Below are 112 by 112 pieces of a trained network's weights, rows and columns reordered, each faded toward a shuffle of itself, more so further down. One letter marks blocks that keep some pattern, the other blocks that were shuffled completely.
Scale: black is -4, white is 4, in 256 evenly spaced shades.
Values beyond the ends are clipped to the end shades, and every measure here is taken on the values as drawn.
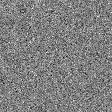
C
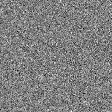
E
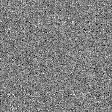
E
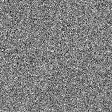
C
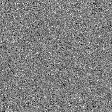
E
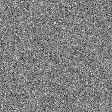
C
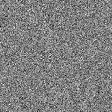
E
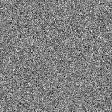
E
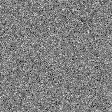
C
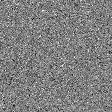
C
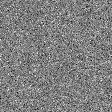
C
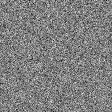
C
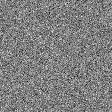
C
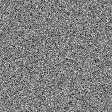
E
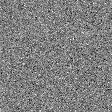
C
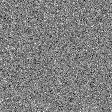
C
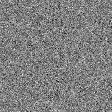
E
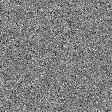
C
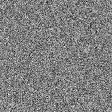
E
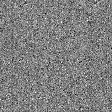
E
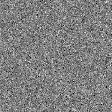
E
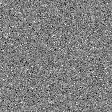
C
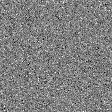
C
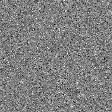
E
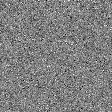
C
